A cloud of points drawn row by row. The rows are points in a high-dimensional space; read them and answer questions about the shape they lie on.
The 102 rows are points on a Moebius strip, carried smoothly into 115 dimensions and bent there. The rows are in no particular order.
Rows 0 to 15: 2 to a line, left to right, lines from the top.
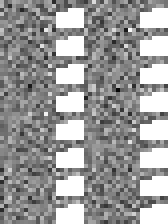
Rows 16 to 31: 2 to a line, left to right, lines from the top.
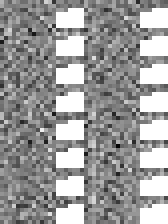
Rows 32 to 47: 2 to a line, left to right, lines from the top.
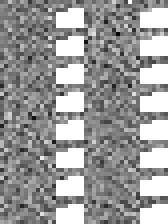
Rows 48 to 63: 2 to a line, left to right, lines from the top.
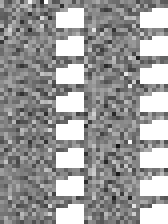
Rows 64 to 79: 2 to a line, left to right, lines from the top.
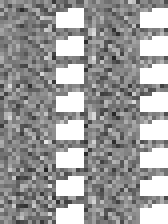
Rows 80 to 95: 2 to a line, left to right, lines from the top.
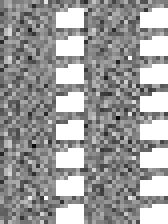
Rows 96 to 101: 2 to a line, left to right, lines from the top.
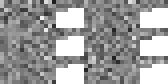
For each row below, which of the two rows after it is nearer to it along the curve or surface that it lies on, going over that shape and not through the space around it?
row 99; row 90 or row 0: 0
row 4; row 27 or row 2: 2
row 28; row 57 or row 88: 88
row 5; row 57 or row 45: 57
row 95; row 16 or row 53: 16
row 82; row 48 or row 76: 48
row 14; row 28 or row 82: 82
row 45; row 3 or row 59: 3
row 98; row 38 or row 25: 25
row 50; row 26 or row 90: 90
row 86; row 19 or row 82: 19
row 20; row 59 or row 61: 61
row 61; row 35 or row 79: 79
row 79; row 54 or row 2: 2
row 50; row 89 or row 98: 89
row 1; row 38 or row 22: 22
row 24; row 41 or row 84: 41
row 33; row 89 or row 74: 89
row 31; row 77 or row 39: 77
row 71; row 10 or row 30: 30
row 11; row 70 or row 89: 89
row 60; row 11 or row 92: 11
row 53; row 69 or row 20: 20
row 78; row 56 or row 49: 56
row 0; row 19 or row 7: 19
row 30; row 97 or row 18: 97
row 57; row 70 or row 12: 12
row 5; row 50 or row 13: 13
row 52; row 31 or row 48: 48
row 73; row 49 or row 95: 95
